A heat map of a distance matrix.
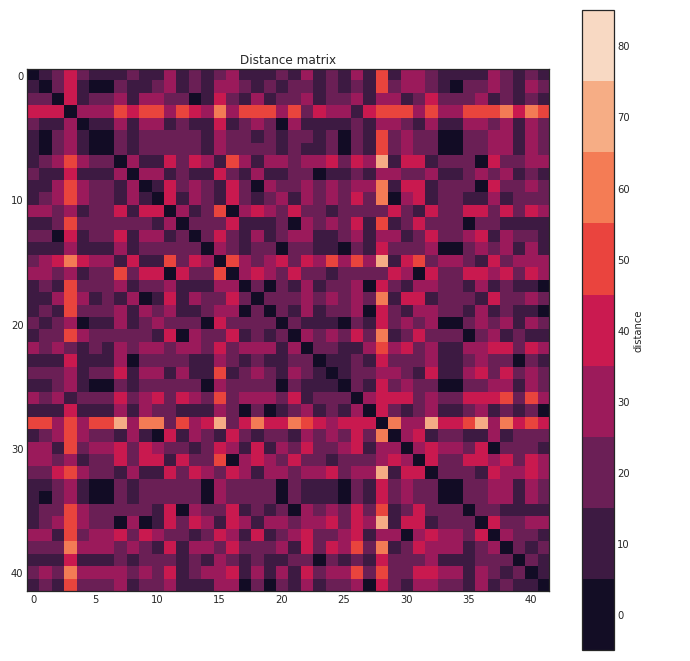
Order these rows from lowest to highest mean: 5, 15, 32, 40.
5, 40, 32, 15
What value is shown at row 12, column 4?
20
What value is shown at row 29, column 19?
20
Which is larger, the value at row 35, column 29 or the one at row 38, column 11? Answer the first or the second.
the second
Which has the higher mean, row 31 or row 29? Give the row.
31
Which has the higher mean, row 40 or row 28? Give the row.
28
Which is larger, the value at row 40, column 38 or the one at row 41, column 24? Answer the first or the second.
the second
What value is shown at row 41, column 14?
10
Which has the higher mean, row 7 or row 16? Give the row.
16
